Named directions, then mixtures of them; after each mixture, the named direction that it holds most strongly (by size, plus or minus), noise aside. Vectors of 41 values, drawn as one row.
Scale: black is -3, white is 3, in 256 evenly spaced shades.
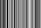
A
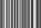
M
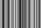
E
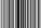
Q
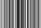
Q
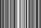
Q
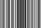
Q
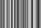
M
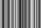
E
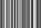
M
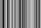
E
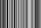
A
